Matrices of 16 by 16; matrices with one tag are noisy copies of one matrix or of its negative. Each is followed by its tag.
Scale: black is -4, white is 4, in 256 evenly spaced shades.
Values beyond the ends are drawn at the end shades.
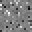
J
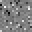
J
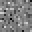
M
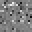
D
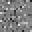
M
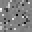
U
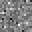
M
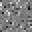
J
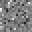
U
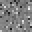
J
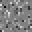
J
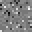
J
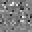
D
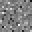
M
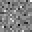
M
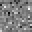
J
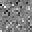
J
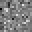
U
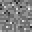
J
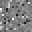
U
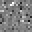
D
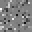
U
